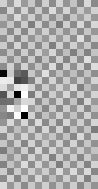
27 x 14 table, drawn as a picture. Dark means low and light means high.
Average level on the scale: 70%. Grain: checkered. Roughest part: middle left. Ninth with the lowest average: middle left. Odd patch: rougher, in the middle left. Slope: none.
